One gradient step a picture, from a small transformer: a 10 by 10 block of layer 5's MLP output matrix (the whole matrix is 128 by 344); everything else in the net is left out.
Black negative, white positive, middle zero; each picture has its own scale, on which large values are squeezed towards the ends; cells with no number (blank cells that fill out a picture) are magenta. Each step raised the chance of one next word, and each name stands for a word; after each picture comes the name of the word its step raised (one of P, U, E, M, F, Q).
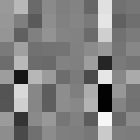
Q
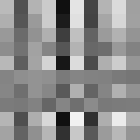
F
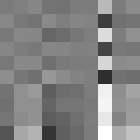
F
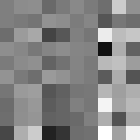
F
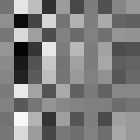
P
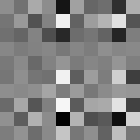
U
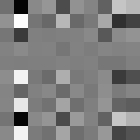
U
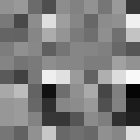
Q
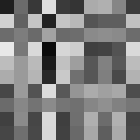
P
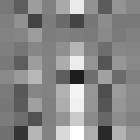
F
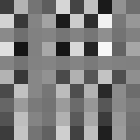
P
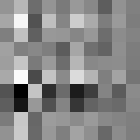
Q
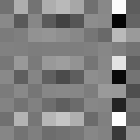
U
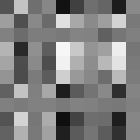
P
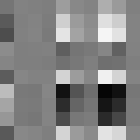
Q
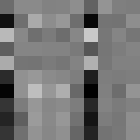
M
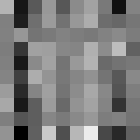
F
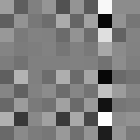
U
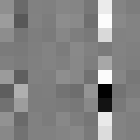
Q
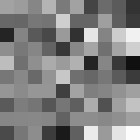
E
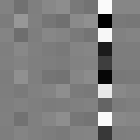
U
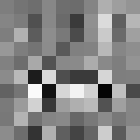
Q
